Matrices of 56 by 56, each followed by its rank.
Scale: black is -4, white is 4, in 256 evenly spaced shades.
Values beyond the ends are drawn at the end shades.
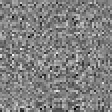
ten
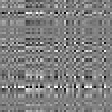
two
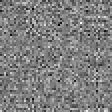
ten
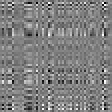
two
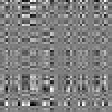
two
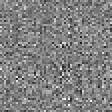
ten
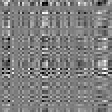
two
